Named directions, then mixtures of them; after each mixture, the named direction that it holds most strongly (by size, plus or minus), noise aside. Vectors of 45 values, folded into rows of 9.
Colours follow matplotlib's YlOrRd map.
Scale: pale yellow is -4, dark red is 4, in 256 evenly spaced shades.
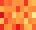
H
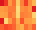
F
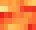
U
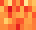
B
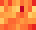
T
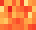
B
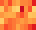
T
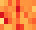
F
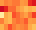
U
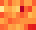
T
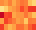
U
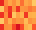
H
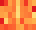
F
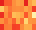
H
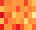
H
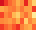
H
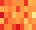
H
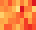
T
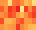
T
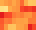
U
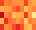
H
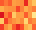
H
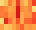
F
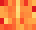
F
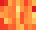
F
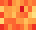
T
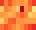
T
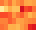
U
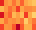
H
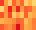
B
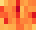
F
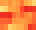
U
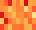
H
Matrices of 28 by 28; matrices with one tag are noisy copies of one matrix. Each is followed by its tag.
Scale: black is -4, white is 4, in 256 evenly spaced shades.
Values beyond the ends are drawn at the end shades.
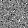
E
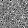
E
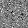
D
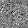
D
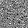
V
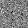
D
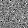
E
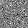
V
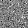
E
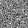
V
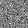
V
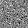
V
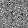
D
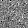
E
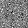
D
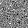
V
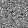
D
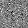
D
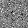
D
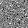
V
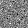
V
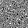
V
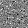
V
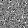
E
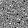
V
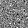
V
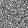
V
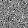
E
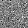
E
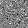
V
